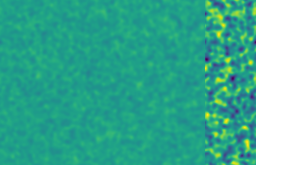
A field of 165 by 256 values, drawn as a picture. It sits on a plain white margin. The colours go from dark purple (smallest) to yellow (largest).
The left part is calmer, up to a seam about 80% of the way across. The texture is blotchy. The halves do not mirror each other. There is no overall slope. The distribution is heavy-tailed on both sides. There are no regular stripes.
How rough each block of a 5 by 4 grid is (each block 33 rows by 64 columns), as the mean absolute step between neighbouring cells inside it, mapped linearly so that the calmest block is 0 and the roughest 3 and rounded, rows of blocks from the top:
0003 | 0003 | 0003 | 0003 | 0003
